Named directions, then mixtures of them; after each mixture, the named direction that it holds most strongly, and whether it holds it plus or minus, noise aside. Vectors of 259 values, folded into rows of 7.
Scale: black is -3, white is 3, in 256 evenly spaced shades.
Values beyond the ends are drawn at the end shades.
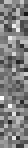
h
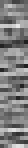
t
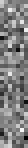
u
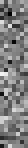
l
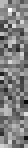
u, plus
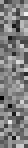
h, minus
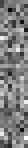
u, minus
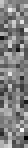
u, plus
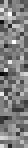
l, minus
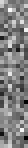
u, plus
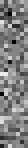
l, plus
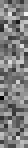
h, minus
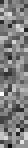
l, minus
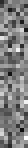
u, minus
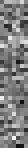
h, plus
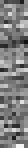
t, plus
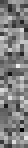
u, minus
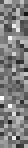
h, plus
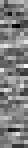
t, minus
